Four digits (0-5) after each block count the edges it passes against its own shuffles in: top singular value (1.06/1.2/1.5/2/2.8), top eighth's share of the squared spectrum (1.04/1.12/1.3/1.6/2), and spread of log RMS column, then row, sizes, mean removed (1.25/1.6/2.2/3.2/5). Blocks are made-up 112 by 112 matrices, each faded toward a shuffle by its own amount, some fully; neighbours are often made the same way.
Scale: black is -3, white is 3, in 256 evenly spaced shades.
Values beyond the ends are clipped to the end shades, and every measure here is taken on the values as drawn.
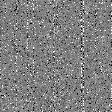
2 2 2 0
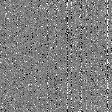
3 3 3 0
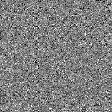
4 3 2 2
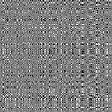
5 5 4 4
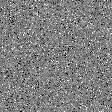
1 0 0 0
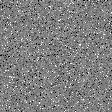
0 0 0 0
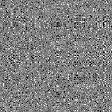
4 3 3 2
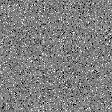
3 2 1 1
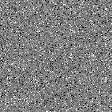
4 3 1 1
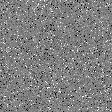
2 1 0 0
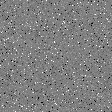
0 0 0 0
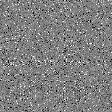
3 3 1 2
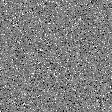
0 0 0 0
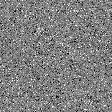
2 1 0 0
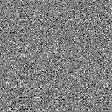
4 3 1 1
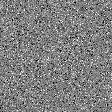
2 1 0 0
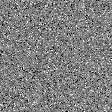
3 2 0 0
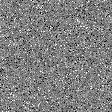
2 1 0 0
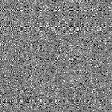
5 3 2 3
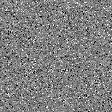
3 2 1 1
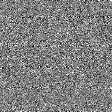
1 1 0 3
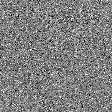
0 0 0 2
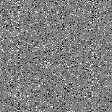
4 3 2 1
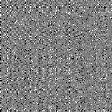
5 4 3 3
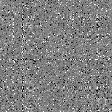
4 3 2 2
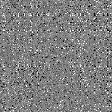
4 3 2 2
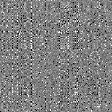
5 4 3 2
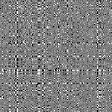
5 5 4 3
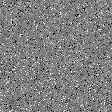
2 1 0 0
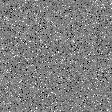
2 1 0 0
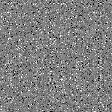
3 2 1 1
